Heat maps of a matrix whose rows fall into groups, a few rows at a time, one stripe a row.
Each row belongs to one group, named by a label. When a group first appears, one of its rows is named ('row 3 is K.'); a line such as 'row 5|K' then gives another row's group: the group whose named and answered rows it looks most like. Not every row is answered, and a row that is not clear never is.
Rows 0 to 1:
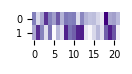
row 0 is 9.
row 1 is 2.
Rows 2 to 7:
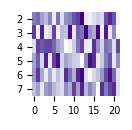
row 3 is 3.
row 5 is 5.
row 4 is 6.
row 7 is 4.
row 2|2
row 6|2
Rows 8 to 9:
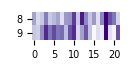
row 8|4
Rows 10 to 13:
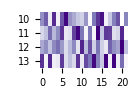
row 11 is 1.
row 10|5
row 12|4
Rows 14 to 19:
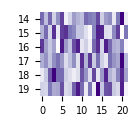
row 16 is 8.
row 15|5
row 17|4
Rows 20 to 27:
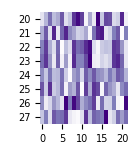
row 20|1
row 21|5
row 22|2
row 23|2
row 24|3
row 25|3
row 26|9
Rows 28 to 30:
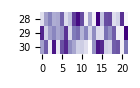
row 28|1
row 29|9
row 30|5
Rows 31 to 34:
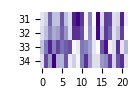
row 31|1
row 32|1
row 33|6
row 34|6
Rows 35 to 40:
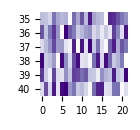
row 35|4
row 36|9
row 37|4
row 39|9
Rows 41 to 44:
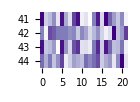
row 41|8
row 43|8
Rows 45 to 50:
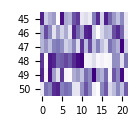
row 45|8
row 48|9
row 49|3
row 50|6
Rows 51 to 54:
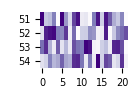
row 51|8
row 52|6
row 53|2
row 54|1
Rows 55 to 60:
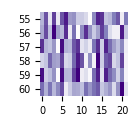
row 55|5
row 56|6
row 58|1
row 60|3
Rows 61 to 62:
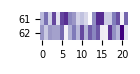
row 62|4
